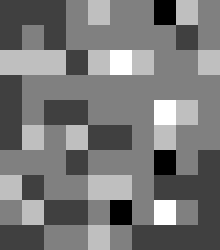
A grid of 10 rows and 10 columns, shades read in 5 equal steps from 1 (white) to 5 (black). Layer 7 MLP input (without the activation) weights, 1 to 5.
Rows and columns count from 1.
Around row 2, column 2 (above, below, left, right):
4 2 4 4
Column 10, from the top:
3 3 2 3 3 3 4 4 4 4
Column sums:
34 30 33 33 27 30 30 31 31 33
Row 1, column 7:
3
